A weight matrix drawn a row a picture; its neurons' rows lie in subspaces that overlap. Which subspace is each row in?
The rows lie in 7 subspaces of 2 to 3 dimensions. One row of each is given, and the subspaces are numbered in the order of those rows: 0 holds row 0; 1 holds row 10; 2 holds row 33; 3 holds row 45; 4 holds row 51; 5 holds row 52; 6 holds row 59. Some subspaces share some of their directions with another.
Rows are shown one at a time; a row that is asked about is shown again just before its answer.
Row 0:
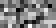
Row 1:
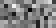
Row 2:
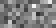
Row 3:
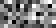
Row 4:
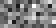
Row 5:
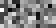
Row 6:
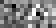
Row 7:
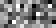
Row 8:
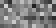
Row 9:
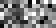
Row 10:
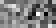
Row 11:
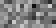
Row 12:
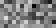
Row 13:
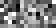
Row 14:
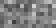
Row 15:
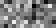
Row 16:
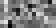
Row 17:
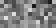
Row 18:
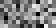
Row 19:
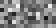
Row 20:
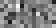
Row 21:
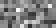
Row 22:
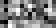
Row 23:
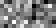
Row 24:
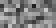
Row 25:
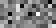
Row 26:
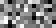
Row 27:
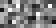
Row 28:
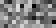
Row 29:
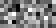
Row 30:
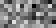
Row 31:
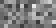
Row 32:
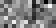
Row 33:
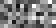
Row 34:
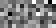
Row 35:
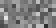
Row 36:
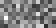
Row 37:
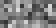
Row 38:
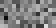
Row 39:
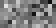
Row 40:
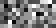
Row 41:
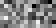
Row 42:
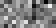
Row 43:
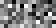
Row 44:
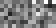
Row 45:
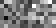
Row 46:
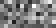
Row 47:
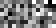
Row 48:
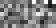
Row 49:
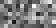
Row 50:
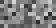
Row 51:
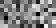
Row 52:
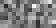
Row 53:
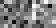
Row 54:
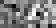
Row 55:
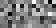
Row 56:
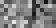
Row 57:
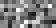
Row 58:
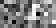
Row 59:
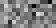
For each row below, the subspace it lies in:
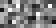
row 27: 5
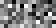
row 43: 3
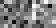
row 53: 1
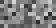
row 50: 3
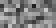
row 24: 0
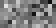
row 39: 6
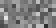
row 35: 4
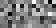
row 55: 1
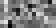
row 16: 6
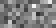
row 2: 6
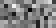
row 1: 5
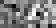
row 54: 1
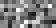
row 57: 0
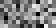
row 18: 4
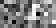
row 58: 1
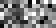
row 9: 2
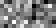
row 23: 2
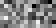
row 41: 5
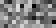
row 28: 6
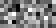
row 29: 5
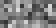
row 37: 6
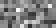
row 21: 0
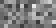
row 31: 3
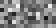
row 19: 5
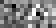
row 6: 1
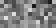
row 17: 5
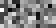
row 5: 5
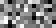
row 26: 6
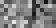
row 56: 1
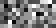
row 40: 6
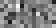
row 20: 3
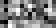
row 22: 6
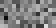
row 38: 4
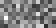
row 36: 4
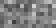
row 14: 4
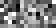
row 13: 3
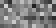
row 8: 3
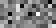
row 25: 2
